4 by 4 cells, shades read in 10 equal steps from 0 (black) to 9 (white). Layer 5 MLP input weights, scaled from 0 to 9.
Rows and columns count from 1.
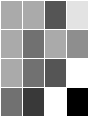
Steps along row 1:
same down up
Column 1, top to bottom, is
6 6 6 4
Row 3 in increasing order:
3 4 6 9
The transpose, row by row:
6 6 6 4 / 6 4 4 2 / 3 6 3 9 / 8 5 9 0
